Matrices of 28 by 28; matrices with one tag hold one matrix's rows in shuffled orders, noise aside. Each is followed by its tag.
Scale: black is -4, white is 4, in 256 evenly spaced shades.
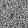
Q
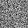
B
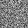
B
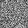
B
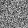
B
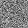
Q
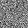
Q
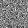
Q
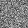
B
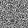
Q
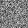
B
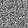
Q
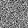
Q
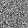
Q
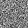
Q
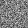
B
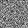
Q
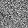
B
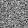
B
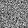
B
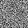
Q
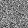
Q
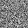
B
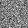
B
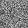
B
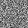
Q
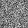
B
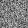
B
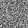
Q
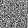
Q
